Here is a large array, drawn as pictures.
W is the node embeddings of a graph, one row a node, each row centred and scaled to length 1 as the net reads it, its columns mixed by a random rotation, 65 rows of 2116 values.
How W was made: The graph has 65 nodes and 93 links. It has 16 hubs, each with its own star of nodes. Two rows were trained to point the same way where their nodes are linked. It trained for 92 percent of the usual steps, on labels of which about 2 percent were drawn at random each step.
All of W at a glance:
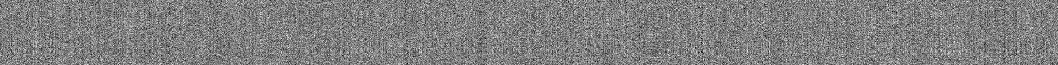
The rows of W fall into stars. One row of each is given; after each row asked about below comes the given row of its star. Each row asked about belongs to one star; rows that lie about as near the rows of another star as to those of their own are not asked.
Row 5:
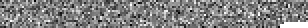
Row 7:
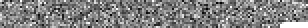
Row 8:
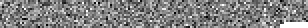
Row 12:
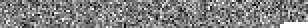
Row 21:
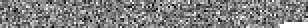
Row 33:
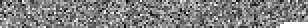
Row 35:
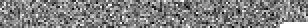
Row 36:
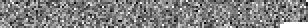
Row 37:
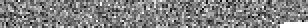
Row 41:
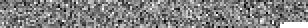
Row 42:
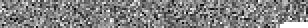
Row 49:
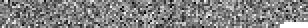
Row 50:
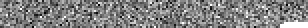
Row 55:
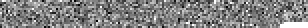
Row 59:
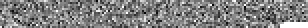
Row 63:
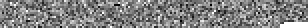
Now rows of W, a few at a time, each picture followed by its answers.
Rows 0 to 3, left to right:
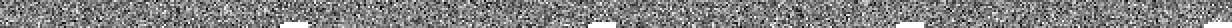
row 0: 41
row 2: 12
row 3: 50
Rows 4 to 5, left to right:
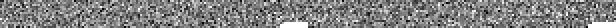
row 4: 35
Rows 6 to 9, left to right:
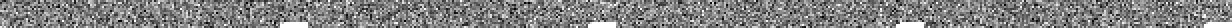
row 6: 35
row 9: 36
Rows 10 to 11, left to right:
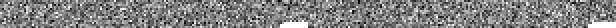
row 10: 55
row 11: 5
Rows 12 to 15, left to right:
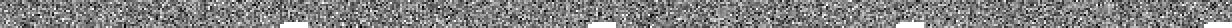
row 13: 8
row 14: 49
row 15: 55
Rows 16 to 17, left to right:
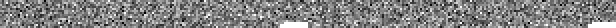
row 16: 49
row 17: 41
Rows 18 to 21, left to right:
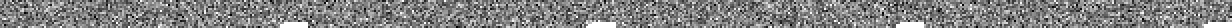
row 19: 55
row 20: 41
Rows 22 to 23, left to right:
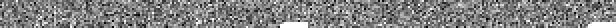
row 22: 59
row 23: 55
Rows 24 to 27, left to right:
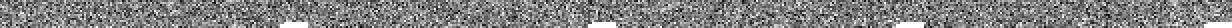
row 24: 63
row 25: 8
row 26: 33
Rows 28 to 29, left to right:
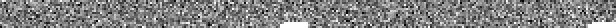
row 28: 50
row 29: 21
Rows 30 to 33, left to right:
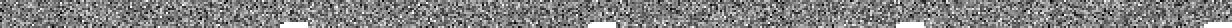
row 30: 8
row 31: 35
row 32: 7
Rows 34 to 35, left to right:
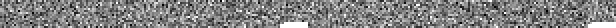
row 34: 37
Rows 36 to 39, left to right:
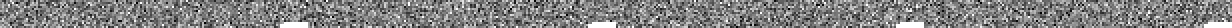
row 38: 42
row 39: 59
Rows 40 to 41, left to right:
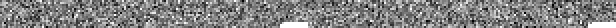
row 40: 49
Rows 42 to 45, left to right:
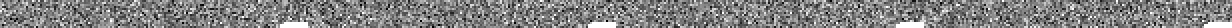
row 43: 59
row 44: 42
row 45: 36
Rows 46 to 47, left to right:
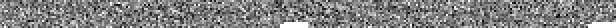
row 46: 63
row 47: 36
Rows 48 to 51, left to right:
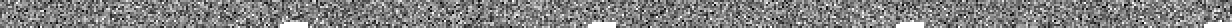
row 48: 5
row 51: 42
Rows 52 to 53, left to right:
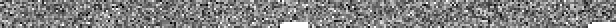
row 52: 7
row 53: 63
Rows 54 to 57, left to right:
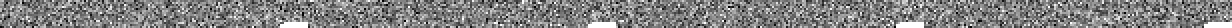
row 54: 50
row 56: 7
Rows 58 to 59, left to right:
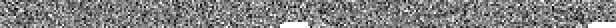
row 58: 36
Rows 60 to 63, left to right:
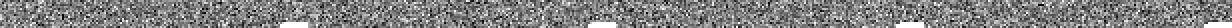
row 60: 35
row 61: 49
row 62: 21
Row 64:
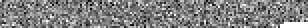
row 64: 59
